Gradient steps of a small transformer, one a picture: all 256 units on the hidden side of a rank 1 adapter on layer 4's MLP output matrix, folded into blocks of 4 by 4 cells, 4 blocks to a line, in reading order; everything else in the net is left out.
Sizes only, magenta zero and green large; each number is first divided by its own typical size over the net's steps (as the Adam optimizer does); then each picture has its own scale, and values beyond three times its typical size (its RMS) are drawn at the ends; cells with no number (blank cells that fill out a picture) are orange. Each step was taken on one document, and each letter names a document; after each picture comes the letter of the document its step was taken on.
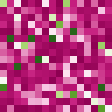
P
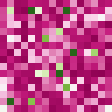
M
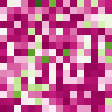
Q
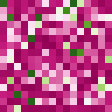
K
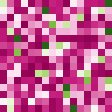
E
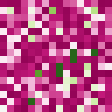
M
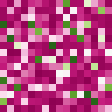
P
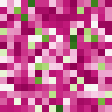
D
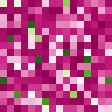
P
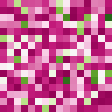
Q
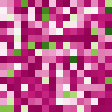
E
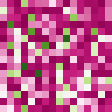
E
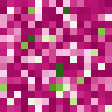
K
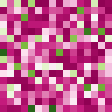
D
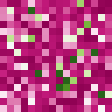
M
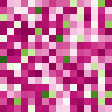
D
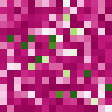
P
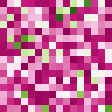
Q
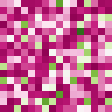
Q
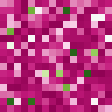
M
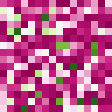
E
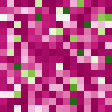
K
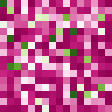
P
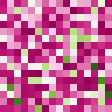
D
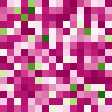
D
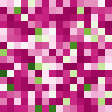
D
